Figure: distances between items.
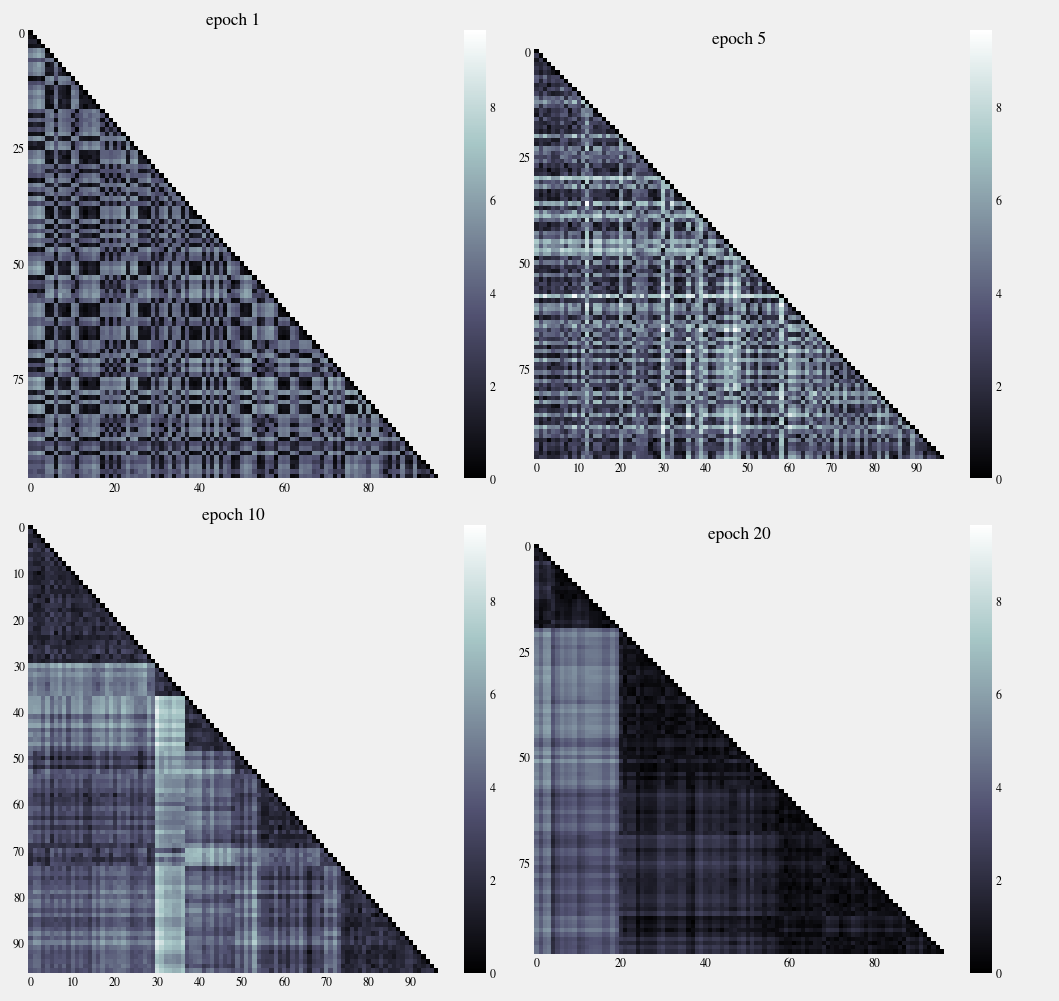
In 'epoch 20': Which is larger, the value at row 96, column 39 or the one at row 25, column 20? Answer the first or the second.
the first
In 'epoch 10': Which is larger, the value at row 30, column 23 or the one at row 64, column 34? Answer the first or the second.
the first
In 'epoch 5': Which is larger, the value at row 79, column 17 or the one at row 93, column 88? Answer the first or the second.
the first
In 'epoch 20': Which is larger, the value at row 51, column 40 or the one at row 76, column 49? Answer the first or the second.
the second
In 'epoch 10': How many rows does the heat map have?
97
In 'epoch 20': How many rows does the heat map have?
97
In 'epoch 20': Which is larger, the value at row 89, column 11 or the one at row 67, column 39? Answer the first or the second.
the first
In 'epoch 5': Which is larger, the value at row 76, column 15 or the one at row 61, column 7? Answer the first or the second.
the first
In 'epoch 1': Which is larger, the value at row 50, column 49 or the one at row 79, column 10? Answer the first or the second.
the second
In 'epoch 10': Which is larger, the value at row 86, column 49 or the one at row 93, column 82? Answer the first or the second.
the first
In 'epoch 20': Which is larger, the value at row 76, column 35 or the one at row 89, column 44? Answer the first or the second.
the first
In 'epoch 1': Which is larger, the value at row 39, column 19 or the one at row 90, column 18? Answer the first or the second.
the first
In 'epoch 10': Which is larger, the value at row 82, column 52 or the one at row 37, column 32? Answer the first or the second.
the second
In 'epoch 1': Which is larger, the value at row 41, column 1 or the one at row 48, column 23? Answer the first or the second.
the second
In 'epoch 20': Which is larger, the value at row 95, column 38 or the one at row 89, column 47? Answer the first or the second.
the first
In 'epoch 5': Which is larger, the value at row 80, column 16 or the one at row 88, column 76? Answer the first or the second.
the second
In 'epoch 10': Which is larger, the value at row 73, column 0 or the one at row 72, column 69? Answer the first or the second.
the second
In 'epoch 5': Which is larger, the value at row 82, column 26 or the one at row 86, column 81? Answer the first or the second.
the second
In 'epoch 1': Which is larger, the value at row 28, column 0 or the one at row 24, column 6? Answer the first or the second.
the first
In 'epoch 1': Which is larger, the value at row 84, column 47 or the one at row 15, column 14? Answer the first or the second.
the first
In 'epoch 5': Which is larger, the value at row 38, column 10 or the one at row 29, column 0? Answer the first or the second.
the first
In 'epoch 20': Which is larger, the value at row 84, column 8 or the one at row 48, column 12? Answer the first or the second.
the second
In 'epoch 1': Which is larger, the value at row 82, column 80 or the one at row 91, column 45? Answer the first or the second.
the first
